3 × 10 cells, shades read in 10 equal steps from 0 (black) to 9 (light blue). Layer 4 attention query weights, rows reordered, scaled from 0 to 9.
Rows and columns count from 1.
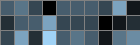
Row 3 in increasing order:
1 2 3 4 4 5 5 6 7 9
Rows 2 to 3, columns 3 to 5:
4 7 3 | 2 9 4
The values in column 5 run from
3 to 4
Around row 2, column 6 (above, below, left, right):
4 5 3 3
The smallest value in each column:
2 4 2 0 3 3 3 0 1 1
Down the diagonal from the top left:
4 4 2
